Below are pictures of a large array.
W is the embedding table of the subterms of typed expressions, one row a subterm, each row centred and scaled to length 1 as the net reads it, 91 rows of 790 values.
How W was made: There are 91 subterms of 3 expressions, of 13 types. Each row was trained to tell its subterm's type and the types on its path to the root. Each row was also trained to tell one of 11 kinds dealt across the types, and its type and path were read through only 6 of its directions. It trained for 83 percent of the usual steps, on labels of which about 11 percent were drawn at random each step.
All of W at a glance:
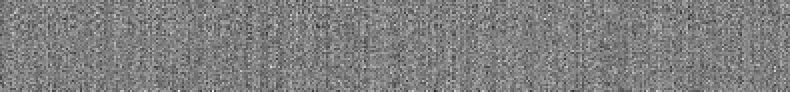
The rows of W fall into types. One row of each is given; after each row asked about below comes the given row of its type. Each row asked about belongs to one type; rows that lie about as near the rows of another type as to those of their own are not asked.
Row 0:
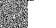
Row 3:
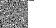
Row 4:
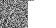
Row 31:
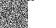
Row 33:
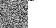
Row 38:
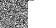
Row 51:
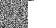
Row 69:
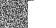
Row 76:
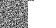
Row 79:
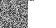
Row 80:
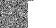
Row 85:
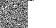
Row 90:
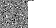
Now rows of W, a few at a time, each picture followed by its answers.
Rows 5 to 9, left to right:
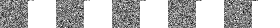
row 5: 31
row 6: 31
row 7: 90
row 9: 51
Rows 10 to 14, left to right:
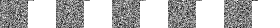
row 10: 79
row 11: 51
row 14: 76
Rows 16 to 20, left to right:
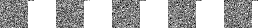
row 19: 80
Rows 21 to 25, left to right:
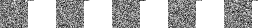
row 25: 76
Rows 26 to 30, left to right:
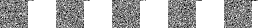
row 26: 90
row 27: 90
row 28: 31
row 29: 76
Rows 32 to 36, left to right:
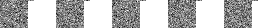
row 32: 85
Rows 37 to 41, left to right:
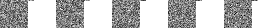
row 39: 51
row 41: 90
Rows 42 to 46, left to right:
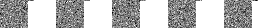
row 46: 3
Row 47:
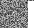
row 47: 0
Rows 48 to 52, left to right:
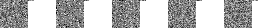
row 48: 31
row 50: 4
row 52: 90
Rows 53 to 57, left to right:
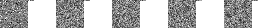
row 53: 85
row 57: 85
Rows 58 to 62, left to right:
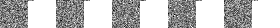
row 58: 31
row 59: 4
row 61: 76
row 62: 79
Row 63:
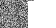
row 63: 76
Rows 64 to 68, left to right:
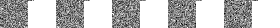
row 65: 38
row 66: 80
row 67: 80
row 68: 51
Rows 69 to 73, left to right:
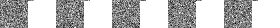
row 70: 51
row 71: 3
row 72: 38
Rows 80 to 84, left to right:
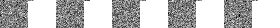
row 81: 3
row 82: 0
